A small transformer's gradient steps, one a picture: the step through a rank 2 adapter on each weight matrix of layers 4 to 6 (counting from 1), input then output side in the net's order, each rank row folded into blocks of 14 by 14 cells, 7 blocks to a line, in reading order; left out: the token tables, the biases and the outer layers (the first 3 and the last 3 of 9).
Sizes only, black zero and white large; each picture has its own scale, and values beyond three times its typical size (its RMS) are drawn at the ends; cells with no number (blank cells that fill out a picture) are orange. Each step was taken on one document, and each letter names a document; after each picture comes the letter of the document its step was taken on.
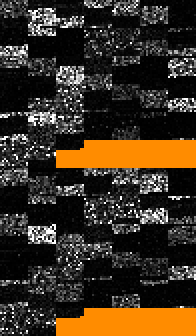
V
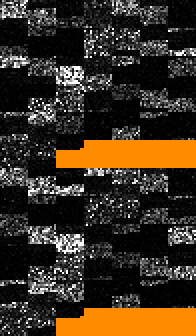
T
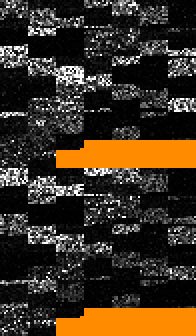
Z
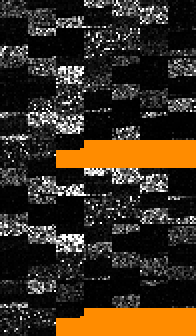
Z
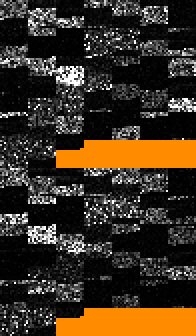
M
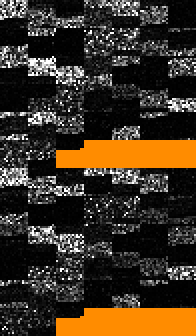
T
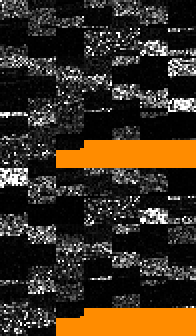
Z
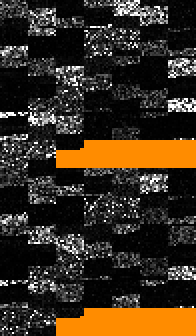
V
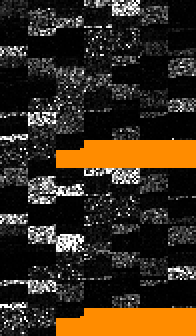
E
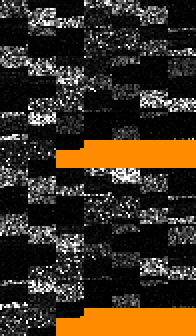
T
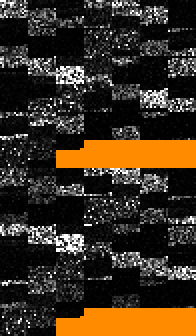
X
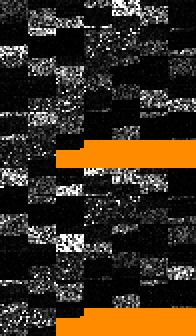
Z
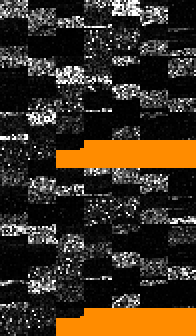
X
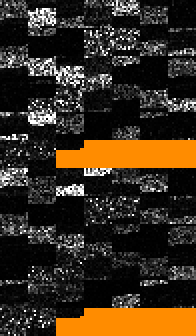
T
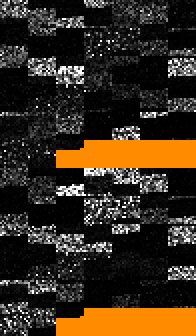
Z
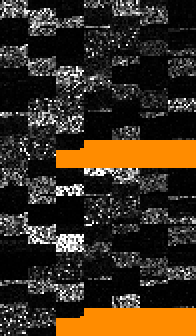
E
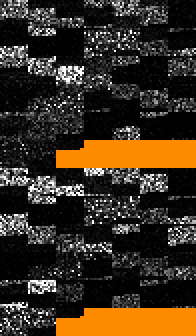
Z
